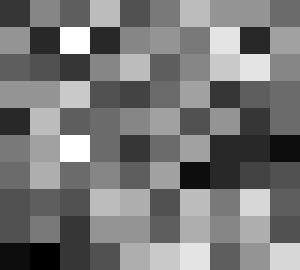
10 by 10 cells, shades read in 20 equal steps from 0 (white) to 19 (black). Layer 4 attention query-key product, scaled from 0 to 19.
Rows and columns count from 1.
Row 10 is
18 19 15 13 6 4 2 12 8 3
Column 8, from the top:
8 2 4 15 8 16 16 10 9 12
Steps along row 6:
down down up up down down up same up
